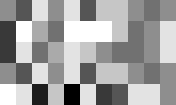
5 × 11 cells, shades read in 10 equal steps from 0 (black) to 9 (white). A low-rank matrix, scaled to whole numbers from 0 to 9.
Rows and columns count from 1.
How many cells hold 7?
7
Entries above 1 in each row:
11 11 11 11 9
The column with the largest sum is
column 5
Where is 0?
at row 5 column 5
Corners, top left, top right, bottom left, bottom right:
5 5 9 5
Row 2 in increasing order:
2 4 4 5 6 7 8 9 9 9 9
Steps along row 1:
down up down up down up same down down up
